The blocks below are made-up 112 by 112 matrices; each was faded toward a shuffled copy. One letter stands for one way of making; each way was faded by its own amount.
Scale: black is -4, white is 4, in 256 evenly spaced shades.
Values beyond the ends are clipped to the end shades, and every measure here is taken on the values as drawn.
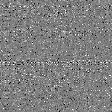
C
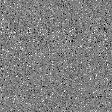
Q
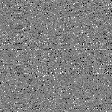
C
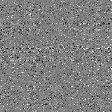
C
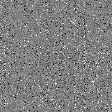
Q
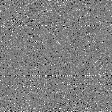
C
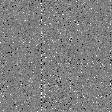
Q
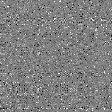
C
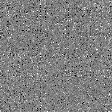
Q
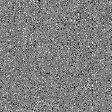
Q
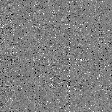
Q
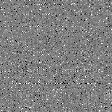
C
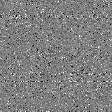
C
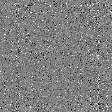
Q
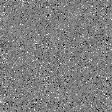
Q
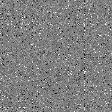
Q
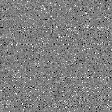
C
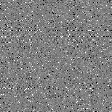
C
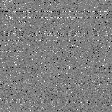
C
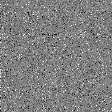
Q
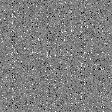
Q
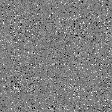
Q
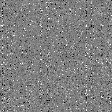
Q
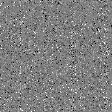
Q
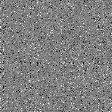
Q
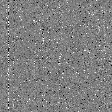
Q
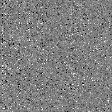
Q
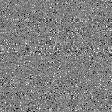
C
